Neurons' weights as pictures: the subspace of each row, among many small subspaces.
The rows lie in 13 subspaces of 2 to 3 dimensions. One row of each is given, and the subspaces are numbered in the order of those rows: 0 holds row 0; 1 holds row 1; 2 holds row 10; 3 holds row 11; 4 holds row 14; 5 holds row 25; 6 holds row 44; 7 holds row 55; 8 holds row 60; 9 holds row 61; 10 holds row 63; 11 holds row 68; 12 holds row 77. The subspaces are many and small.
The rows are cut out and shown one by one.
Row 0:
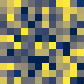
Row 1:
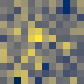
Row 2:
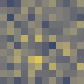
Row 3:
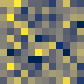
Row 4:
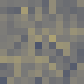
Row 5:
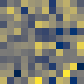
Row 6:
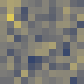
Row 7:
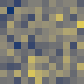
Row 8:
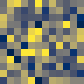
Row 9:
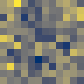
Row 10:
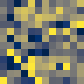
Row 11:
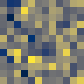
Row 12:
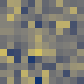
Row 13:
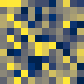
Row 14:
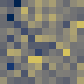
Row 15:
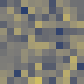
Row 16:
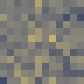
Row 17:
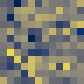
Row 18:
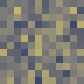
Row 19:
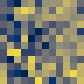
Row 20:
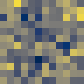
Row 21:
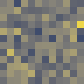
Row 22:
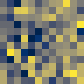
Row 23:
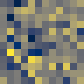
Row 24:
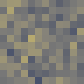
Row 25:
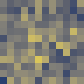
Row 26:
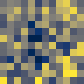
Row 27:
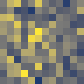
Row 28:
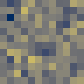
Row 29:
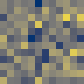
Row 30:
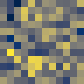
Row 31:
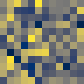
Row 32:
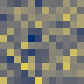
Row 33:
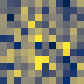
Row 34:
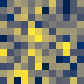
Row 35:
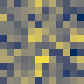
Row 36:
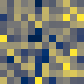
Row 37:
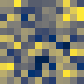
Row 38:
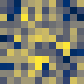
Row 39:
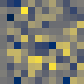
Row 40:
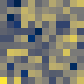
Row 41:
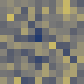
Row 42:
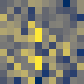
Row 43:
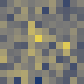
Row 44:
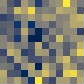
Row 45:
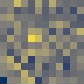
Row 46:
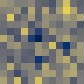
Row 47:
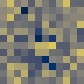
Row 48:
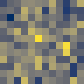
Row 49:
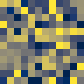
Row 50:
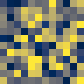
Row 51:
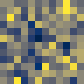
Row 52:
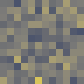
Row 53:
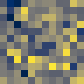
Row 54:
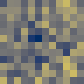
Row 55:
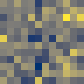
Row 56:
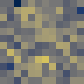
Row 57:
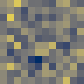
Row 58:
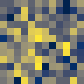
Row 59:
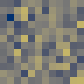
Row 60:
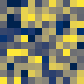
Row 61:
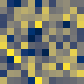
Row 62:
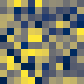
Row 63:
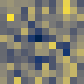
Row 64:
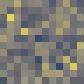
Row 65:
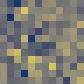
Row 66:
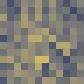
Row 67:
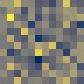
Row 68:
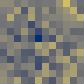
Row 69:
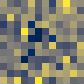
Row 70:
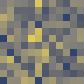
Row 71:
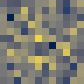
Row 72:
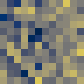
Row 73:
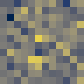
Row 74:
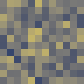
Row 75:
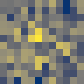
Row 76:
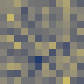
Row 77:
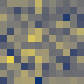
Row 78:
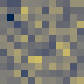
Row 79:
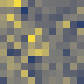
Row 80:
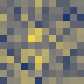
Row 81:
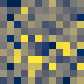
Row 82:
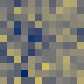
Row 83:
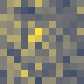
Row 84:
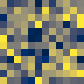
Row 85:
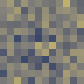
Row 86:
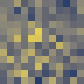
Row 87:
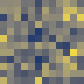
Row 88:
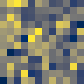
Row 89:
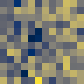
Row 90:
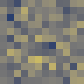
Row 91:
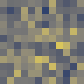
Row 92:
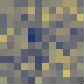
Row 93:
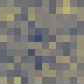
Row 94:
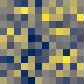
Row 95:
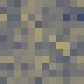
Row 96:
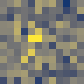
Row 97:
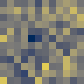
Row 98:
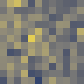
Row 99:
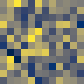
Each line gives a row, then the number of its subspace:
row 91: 5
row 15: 5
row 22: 11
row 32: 12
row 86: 11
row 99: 9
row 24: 8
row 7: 8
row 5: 5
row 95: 12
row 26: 0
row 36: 7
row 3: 4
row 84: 9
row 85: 11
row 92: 5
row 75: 10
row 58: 1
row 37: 7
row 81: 6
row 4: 5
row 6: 1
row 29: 9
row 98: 8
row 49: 5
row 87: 12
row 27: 6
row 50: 8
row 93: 1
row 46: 10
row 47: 11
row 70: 7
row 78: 3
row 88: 8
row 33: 0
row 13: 4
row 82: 1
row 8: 9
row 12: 3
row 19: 11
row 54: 0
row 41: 10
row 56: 7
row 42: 6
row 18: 3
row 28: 3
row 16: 7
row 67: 4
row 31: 7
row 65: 11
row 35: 9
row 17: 2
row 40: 8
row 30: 2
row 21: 11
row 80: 12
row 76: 0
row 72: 6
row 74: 9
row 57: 0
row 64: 8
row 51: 1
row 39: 11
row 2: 6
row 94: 5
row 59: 3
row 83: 6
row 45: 2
